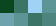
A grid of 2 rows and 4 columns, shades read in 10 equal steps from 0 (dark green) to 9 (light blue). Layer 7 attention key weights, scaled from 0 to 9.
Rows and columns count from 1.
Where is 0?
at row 1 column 1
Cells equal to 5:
2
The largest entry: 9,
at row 1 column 3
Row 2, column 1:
6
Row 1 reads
0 3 9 5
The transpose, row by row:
0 6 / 3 5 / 9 3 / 5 4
